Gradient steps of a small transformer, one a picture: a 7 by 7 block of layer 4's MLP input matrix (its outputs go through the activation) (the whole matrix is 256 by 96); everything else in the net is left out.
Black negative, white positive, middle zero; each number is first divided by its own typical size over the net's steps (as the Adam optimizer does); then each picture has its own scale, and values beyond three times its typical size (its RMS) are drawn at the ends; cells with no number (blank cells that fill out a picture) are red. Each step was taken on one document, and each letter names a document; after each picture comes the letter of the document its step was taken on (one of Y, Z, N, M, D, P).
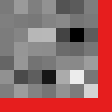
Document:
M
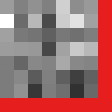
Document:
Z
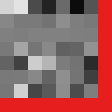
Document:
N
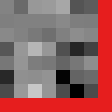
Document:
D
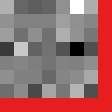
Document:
D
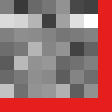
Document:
Z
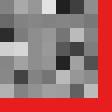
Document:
N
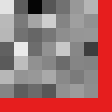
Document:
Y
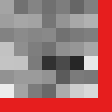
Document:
Z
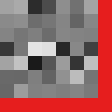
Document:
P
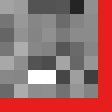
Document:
P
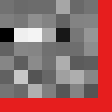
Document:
M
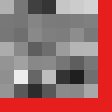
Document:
Y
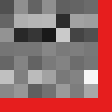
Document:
M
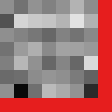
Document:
Z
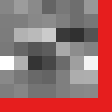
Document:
N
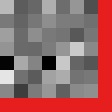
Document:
D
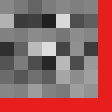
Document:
P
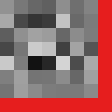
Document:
P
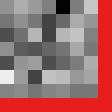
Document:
D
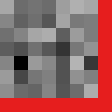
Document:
N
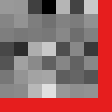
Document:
P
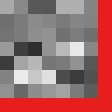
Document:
Y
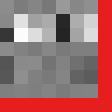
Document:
M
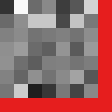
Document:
P
